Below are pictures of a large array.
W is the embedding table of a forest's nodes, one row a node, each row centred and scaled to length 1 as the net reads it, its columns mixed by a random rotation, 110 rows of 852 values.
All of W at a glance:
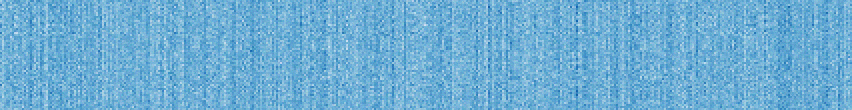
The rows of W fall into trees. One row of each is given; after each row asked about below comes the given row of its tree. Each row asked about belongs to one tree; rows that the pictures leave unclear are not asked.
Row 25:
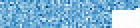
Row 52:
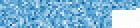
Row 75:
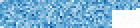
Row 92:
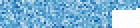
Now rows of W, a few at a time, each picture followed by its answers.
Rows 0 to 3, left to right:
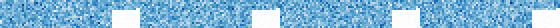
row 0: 75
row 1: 52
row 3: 92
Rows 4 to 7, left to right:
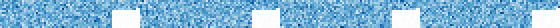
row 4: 92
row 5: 25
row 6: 52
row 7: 52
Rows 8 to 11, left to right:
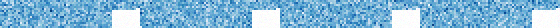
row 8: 52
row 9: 92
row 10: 52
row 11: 25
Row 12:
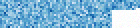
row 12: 52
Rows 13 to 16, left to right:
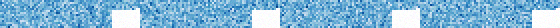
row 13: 52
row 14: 25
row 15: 52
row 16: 25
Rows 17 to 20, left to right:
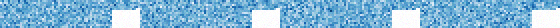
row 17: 25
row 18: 25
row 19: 52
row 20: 52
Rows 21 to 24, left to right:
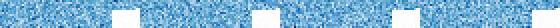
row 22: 52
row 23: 25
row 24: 25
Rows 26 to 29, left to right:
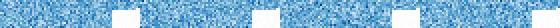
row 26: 52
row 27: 25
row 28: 75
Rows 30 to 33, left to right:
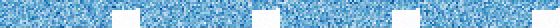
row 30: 52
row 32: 25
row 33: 25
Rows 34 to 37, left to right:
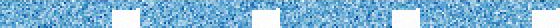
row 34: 75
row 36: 92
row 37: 52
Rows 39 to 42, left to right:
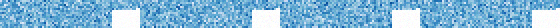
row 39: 92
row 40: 25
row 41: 92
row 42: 92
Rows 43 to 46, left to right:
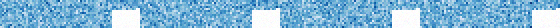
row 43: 52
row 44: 25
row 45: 92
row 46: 92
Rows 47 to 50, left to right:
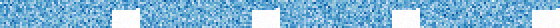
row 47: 25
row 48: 25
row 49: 92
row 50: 75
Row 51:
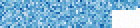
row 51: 52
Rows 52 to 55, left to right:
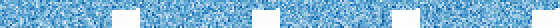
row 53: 25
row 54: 52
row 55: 25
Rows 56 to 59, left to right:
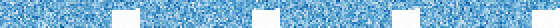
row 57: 25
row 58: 52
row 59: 52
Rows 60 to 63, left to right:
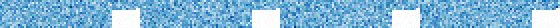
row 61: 75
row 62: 25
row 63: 25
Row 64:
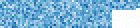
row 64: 75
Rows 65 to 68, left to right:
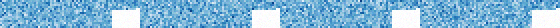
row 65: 52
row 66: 52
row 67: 52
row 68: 52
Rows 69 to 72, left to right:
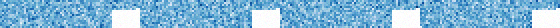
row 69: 52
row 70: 92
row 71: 25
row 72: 92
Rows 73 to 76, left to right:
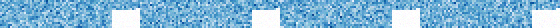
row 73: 52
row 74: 25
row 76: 92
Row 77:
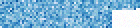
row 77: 92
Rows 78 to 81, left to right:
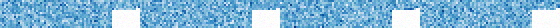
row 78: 92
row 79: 92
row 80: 25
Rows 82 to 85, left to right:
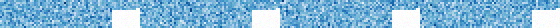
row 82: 75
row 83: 52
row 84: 25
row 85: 25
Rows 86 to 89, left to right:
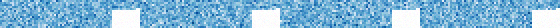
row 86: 52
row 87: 52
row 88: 75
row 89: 92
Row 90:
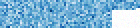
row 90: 52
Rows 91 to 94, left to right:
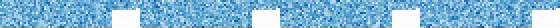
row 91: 52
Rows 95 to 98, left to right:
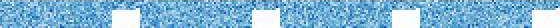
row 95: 52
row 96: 25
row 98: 25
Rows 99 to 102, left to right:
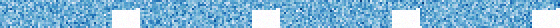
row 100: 92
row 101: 52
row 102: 92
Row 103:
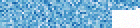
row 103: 52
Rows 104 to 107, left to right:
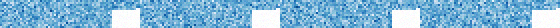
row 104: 52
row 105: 75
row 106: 92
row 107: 75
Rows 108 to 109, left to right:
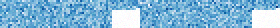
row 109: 25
